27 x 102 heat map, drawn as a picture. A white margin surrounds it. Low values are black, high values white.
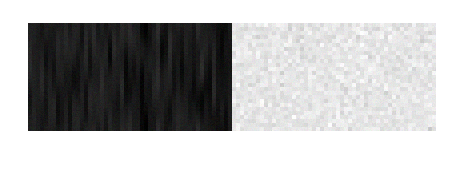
The table splits into one row of 2 panels. Panel 1,1: very low, streaked downward, faint in contrast. Panel 1,2: very high, fine-grained, faint in contrast.
